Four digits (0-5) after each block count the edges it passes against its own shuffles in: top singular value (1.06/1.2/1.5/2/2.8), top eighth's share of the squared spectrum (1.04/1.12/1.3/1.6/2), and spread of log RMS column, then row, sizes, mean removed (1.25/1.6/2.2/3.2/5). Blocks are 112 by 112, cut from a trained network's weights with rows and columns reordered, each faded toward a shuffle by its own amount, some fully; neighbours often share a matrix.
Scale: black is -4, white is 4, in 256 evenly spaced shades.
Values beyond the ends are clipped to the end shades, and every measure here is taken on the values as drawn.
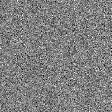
2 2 2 0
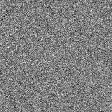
2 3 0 1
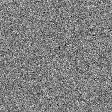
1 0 0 0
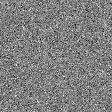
1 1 0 0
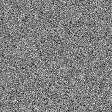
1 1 0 0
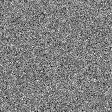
0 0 0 0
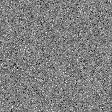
0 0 0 0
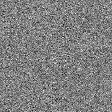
2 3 1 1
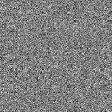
3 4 2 2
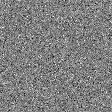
0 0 0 0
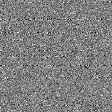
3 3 0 3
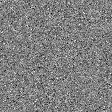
0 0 0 0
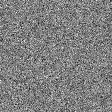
0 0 0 0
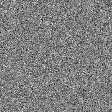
1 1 0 0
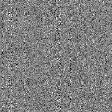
3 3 3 1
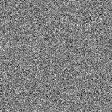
3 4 2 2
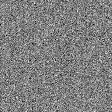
1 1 0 1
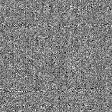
2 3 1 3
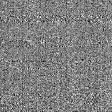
2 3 1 3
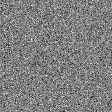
1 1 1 0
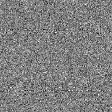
2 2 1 2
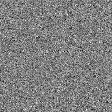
2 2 0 2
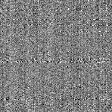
3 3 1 3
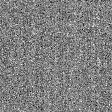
2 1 0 1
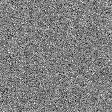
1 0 0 0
